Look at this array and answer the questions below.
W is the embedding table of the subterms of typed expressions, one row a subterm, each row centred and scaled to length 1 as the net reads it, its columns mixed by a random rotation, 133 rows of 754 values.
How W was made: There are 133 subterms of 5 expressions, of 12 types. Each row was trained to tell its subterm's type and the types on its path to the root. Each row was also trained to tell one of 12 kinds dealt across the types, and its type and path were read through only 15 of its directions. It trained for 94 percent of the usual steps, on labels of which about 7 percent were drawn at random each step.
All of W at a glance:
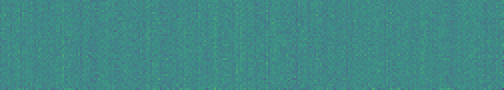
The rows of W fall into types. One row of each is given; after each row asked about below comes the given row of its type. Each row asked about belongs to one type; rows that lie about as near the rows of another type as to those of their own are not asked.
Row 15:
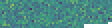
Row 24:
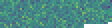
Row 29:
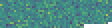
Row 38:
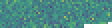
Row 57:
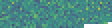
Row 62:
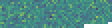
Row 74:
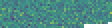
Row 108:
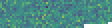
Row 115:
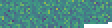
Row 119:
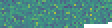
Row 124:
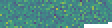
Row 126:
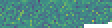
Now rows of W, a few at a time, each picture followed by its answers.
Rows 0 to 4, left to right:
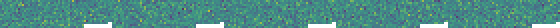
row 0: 119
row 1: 24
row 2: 57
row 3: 38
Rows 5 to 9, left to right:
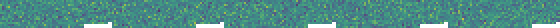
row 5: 115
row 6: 29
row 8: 57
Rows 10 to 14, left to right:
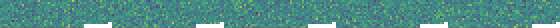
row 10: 115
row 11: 24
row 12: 38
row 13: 126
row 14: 108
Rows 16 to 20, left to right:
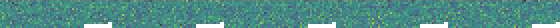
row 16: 115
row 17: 62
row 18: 57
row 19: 108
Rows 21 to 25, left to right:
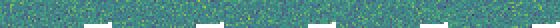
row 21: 38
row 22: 38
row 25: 126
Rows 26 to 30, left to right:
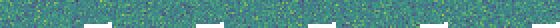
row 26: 62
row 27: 29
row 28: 119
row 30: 24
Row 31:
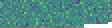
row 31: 119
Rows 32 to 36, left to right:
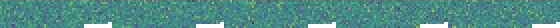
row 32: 126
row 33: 57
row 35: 29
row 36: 124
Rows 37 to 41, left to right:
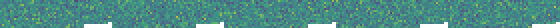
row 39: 108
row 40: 24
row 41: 57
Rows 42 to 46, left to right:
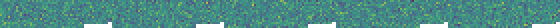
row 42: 126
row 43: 24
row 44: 57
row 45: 108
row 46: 29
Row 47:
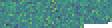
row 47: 29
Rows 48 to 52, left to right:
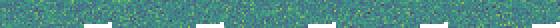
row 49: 24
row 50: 74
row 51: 15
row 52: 24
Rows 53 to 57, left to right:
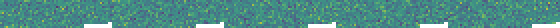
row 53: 124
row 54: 24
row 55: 57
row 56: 119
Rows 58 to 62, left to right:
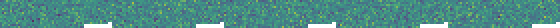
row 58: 74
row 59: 115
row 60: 62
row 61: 124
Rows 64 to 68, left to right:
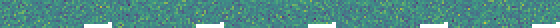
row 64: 126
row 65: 115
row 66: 115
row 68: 57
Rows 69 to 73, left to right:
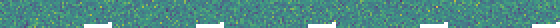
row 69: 119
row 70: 24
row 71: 38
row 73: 38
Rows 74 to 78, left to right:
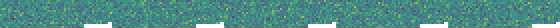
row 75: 108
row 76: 74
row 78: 115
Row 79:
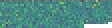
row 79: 29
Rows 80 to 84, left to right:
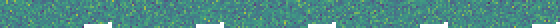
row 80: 38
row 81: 24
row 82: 15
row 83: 15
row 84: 108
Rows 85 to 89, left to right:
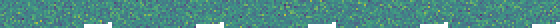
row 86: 74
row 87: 119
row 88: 38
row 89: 126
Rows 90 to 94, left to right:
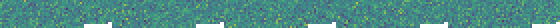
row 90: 124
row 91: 108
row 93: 115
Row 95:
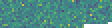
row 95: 119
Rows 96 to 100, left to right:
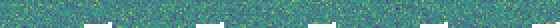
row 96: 29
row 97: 124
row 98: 115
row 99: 29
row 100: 62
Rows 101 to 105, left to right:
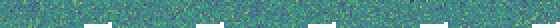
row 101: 126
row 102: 124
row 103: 126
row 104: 108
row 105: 108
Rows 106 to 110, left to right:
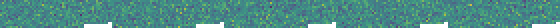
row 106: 119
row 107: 115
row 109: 38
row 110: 108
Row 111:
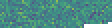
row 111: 126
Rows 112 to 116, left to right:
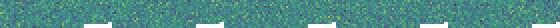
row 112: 115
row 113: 62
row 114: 62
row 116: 124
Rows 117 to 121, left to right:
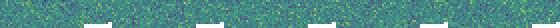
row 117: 29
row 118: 24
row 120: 62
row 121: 126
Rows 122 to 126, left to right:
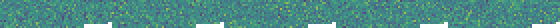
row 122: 124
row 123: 29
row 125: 108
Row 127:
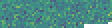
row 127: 38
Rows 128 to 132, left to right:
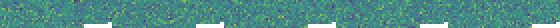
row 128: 108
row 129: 15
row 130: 57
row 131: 62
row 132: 29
